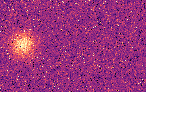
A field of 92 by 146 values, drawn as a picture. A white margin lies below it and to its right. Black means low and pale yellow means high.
No single row or column stands out from its neighbours. A single bump stands in the middle left. The halves do not mirror each other. The middle left is the ninth with the highest average.
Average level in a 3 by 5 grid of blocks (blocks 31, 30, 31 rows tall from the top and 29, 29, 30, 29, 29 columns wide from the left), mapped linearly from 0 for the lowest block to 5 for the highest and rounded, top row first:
00000 / 52000 / 00000
